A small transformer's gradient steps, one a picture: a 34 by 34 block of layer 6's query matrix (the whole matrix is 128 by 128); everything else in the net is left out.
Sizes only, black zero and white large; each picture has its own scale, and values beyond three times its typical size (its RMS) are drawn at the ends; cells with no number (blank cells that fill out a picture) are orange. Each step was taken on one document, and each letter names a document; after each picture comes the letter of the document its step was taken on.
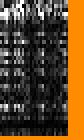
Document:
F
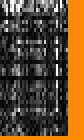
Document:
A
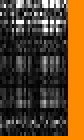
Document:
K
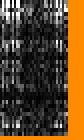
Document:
A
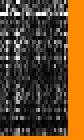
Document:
F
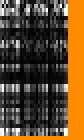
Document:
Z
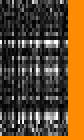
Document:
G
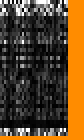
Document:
F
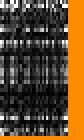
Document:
Z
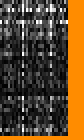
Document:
G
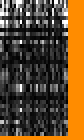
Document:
Z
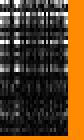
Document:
Z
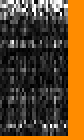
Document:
K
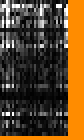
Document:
A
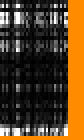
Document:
Z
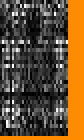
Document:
A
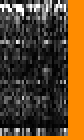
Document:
F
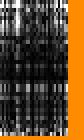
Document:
Z
